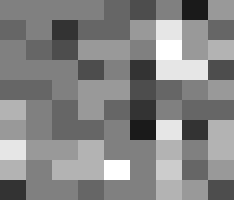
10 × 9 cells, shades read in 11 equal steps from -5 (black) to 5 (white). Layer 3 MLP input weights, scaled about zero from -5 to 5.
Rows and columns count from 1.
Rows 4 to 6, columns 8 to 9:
4 -2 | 0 1 | -1 -1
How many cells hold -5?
0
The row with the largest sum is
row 9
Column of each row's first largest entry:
9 7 7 7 4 1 7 1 5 7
